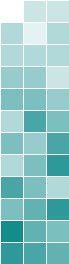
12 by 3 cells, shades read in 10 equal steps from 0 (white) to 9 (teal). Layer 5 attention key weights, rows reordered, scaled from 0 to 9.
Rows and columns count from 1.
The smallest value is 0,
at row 1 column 1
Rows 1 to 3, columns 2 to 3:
2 2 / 1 3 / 3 3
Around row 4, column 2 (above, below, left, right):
3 5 4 2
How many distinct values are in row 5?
2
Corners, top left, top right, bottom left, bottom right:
0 2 8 6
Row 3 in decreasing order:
3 3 3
